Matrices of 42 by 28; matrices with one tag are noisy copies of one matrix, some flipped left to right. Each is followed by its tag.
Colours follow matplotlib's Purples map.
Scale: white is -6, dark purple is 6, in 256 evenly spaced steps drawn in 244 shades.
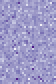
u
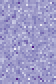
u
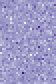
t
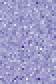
u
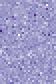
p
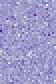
p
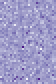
u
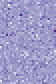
p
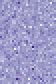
u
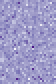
u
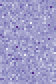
t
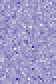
u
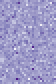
u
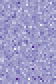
u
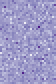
t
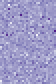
p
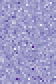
u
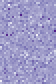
p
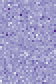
p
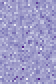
u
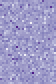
t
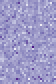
u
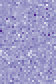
p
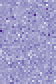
p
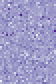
p
